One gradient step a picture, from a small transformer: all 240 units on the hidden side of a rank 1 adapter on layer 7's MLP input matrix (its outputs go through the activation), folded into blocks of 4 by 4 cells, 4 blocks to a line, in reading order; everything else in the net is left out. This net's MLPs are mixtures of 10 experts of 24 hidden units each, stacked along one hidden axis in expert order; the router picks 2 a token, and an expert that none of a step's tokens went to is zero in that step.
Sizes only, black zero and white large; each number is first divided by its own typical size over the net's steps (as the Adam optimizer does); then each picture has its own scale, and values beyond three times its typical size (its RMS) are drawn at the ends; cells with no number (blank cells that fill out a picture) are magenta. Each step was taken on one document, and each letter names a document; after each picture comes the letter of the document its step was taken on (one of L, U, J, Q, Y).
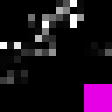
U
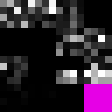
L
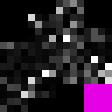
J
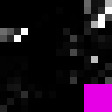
J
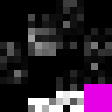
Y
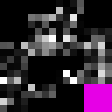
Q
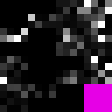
J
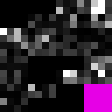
Q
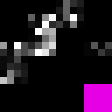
U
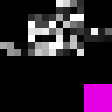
Y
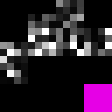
Y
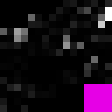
J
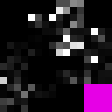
J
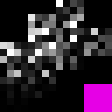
Y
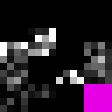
Q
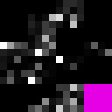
U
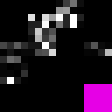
U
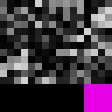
L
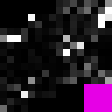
J
